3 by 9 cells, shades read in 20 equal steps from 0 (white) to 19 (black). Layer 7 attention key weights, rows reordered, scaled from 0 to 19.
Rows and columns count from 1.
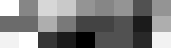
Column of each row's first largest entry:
8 8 5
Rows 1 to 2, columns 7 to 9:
8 13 8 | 13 17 6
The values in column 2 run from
0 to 11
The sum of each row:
62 102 95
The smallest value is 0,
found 2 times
